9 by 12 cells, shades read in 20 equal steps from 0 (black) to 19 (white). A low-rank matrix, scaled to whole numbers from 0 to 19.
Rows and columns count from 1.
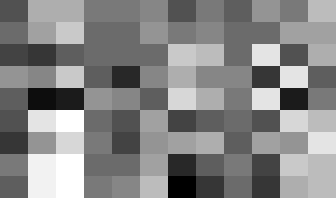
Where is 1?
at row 5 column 2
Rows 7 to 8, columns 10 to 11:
12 11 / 5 15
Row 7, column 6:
11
